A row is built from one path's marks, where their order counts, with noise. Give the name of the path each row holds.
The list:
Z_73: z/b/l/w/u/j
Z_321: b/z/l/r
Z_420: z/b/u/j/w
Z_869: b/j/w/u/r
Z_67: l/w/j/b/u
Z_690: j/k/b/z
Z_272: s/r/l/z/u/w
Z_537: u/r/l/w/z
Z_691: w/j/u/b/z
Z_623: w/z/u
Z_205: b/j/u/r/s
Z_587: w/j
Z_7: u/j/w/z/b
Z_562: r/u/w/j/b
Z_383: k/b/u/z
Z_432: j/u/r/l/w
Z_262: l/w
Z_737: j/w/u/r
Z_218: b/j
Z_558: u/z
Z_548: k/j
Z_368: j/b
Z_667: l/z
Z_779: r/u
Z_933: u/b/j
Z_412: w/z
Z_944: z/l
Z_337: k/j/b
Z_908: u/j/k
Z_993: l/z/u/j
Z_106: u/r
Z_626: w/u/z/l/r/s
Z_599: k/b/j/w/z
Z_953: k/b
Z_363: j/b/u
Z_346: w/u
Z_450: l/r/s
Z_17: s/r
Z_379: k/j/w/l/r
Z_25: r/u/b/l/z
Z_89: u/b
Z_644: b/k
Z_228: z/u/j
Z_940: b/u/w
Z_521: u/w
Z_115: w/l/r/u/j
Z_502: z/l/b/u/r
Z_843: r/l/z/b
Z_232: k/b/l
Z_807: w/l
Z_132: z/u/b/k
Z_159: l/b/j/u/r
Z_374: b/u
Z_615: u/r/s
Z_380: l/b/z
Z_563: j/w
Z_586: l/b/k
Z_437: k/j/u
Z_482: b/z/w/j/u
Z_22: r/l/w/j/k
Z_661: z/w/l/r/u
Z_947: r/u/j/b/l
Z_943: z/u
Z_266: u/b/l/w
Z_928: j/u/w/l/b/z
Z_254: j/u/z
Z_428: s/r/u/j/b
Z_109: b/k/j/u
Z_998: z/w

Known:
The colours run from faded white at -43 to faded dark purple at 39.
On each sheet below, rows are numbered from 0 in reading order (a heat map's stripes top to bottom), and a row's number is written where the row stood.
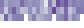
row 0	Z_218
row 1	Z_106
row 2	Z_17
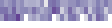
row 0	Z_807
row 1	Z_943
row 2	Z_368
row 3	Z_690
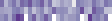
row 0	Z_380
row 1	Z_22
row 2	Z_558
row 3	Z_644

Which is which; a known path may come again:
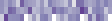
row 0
Z_940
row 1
Z_254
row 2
Z_228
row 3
Z_690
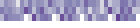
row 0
Z_521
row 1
Z_869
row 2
Z_337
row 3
Z_947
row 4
Z_232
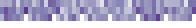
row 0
Z_623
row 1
Z_73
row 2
Z_432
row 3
Z_933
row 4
Z_615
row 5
Z_115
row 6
Z_943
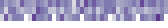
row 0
Z_205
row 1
Z_644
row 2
Z_25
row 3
Z_272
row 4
Z_368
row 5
Z_450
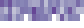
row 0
Z_17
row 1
Z_412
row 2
Z_218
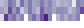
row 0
Z_383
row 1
Z_67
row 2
Z_558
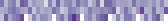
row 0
Z_321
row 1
Z_908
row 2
Z_159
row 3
Z_502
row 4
Z_363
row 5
Z_737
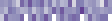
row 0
Z_374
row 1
Z_22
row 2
Z_661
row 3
Z_266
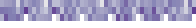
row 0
Z_626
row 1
Z_106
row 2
Z_437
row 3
Z_89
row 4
Z_379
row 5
Z_587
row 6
Z_779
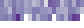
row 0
Z_262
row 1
Z_420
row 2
Z_380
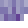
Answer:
Z_807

